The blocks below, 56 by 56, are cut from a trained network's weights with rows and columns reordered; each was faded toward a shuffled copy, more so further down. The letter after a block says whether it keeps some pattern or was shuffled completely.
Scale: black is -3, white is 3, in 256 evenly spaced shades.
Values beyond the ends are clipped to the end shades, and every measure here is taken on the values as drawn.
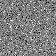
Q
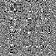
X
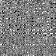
X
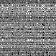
X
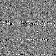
X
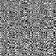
X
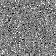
Q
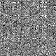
X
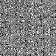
X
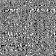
X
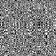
X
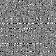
X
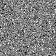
Q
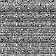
X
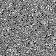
Q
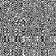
X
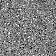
Q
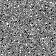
Q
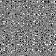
X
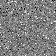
Q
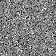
Q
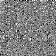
X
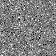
Q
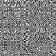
X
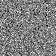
Q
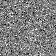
Q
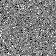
Q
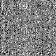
X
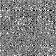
X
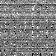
X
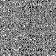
X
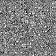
X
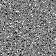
Q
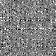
X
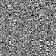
X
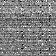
X
